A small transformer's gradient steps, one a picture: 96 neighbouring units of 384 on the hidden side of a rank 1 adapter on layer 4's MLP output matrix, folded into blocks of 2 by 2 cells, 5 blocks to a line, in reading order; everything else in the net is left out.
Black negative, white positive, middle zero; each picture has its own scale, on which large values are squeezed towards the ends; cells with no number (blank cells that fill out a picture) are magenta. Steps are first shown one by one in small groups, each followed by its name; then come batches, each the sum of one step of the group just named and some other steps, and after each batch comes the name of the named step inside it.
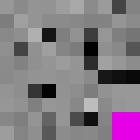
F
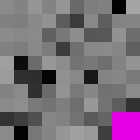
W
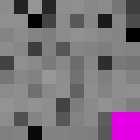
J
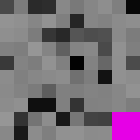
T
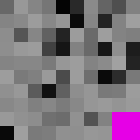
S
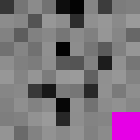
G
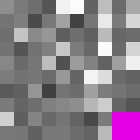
G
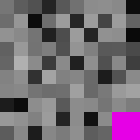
S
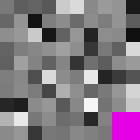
F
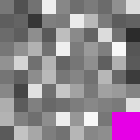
J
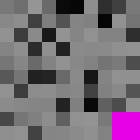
J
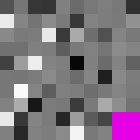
T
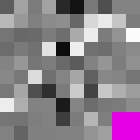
G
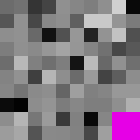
J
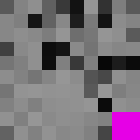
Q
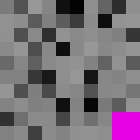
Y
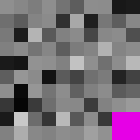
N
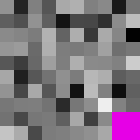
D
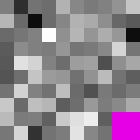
N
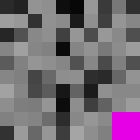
Y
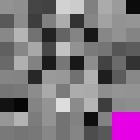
Q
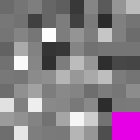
Q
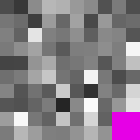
N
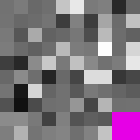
N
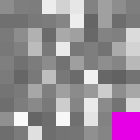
D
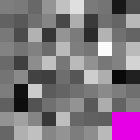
N
